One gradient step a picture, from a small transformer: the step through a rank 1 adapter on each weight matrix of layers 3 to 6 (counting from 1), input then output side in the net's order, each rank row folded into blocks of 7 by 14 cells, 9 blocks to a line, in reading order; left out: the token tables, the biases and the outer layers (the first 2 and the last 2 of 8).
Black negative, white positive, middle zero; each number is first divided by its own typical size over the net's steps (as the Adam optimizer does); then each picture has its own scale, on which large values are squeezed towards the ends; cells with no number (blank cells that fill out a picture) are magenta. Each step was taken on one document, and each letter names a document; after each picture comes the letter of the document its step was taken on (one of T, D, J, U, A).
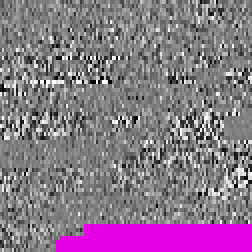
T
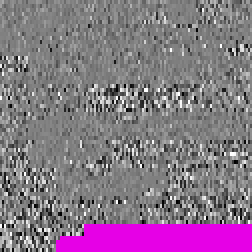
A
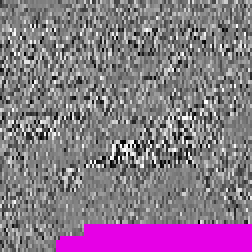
T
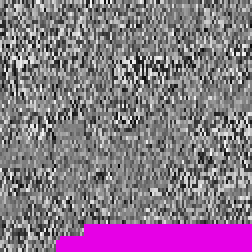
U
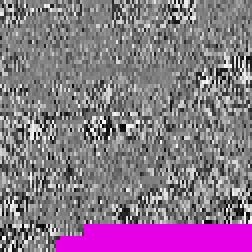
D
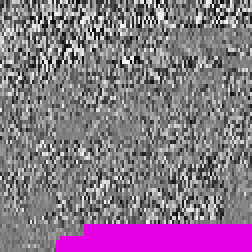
U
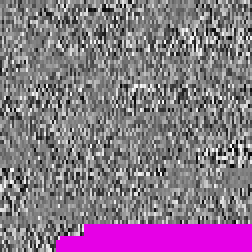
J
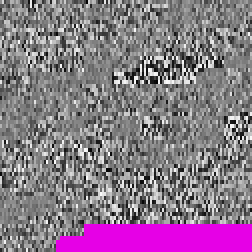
U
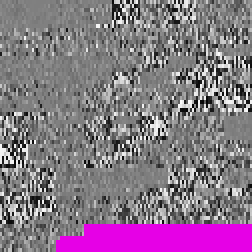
D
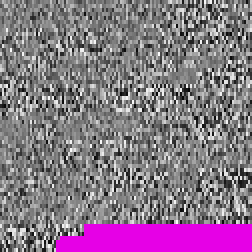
J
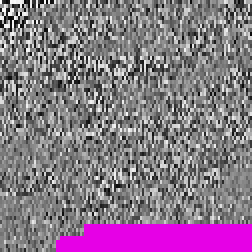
U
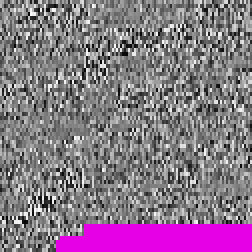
J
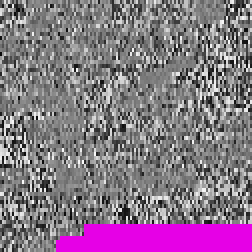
D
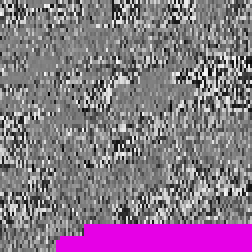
D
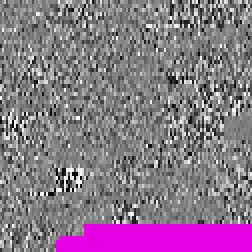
T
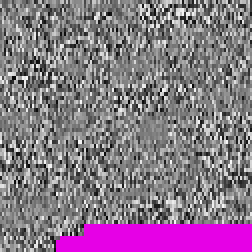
J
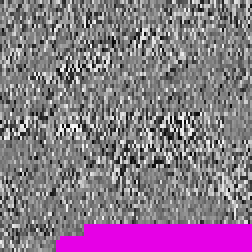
T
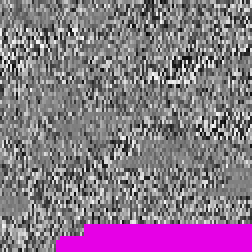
U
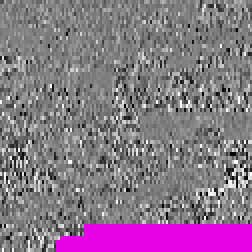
A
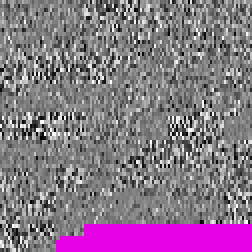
T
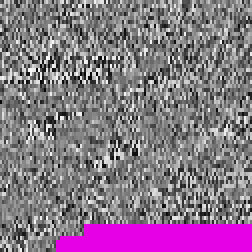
U
